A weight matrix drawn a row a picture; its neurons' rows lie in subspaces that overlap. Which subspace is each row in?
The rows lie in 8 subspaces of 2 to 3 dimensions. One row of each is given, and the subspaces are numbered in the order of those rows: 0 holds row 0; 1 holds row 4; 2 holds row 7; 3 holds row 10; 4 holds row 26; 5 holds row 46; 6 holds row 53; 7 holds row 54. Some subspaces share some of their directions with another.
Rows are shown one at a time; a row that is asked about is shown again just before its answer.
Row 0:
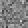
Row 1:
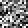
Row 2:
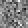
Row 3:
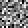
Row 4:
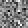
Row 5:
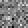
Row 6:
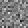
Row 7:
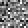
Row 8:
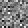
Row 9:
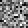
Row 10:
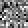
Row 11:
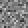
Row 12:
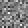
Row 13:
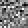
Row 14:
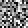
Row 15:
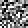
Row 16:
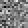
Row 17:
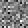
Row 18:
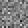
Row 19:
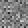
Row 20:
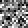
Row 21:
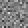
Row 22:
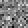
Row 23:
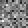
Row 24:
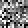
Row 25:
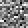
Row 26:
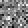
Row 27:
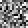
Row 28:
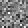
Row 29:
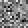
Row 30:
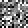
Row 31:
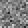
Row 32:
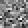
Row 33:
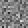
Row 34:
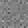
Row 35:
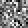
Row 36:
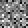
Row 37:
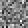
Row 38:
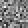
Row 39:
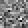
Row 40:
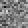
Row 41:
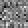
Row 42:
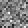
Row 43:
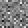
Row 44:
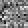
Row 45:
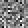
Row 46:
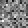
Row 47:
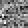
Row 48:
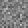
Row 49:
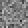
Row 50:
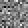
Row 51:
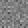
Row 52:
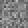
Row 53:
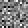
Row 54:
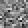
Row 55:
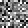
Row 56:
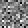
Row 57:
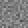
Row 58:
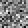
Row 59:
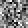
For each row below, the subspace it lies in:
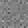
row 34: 2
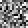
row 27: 2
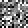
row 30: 4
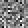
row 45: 7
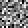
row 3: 0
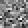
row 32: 7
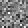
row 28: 6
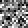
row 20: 4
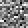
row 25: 2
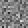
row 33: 3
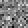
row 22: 4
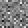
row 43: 5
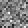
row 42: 7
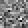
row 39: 7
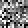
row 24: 3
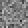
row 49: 0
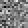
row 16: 6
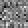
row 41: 3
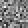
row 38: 3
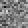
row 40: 6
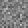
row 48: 2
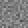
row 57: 3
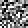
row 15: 2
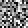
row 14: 1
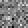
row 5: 4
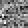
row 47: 3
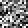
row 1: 6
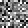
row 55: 2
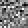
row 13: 2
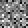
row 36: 5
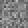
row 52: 5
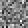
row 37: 0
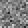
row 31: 7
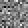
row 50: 6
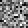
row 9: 2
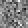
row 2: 1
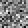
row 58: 6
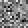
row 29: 0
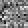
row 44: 3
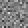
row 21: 4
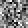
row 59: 1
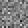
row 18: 0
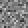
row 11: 4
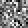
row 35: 1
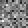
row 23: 5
